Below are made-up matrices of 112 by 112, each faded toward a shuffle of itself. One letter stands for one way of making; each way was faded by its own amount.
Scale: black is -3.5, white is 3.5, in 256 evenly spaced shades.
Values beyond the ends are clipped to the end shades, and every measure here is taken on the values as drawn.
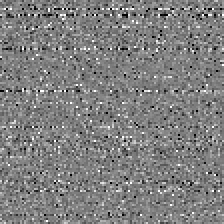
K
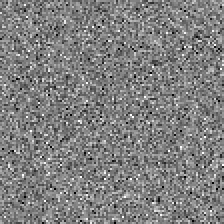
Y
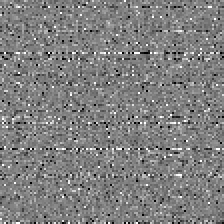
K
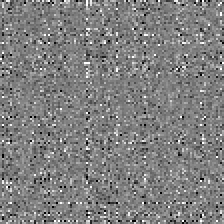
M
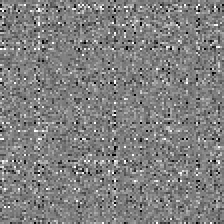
M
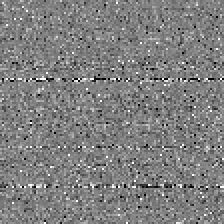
K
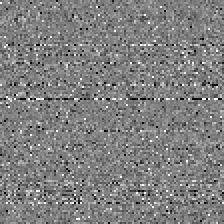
K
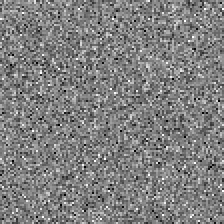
Y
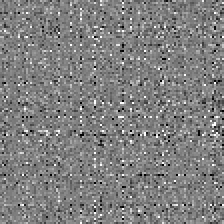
M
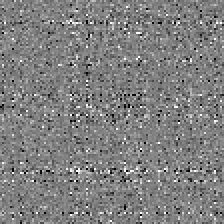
M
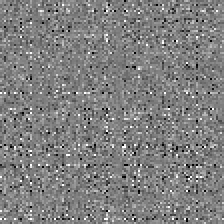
M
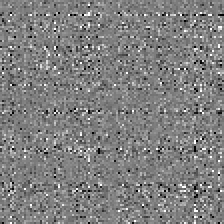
M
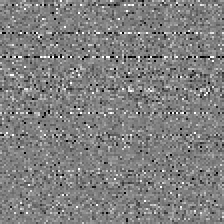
K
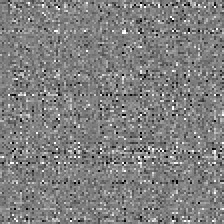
M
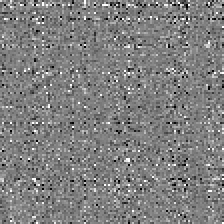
M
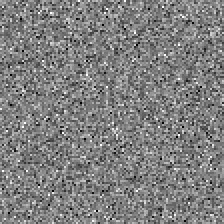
Y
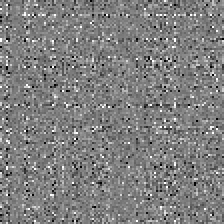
M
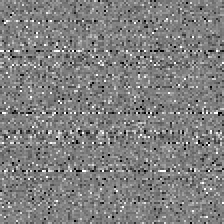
K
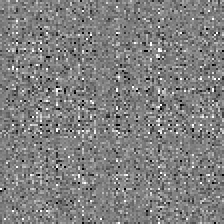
M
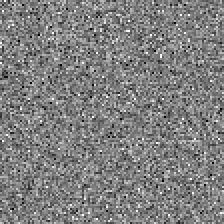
Y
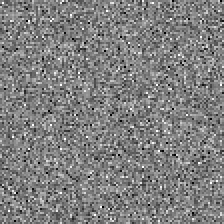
Y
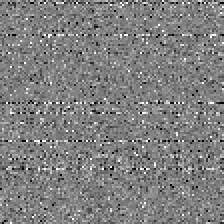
K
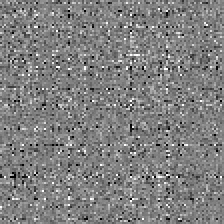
M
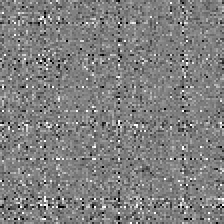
M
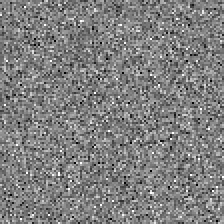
Y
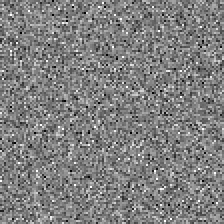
Y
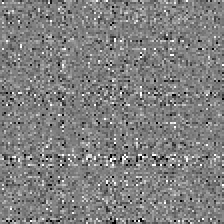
M
